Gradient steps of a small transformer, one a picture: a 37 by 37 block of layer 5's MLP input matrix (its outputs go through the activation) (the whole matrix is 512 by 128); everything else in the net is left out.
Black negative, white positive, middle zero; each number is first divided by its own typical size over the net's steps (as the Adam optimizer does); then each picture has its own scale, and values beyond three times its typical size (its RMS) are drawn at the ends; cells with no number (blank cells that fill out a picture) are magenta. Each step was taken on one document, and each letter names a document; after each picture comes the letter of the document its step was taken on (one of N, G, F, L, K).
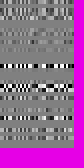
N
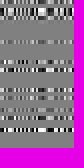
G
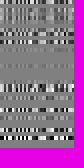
N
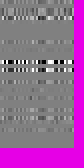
G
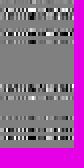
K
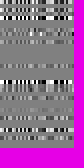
N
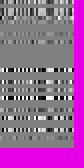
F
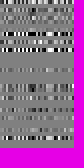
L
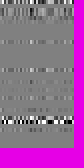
G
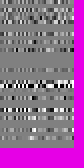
L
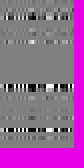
K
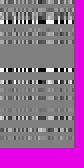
F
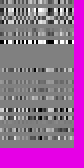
F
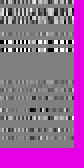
L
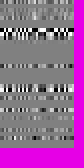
N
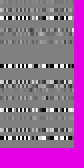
N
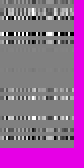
K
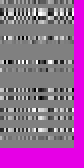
F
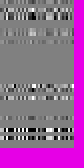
K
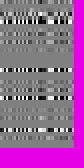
F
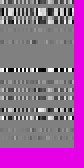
F
